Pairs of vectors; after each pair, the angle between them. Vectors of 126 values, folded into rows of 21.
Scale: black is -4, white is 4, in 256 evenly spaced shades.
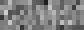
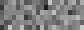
orthogonal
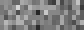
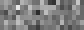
nearly parallel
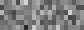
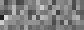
orthogonal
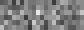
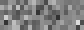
partly opposed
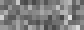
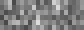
orthogonal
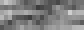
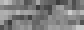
nearly parallel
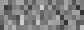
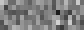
partly aligned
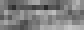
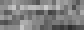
nearly opposite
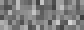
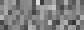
nearly opposite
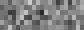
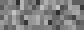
partly opposed
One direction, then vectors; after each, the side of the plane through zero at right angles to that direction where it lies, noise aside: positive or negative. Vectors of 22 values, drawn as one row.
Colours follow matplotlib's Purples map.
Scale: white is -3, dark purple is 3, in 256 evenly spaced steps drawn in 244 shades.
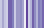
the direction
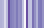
positive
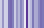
positive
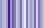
positive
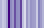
positive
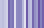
positive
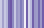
positive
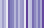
positive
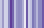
positive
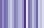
negative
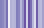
negative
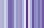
positive
